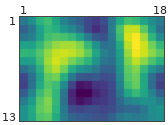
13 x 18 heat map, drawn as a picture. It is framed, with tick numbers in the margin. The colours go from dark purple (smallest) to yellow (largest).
Ninth with the highest average: top right. Ninth with the lowest average: bottom middle. Calmest part: bottom middle. Average level on the scale: 50%.
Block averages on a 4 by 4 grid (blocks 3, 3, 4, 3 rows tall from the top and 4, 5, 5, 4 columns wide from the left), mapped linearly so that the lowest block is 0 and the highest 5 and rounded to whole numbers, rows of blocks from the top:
2223 | 4525 | 2112 | 3002
